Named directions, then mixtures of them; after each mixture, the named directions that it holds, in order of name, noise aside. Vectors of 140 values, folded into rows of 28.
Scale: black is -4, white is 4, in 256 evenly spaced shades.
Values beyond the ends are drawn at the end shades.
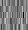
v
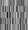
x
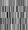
x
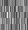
x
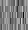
v, x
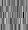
v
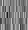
v, x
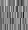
v, x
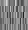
v, x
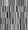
x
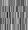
x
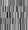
x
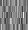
v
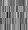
x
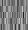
v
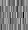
v, x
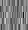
v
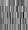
v, x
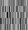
x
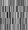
x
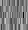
v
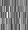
v, x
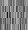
x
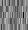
v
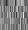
v, x
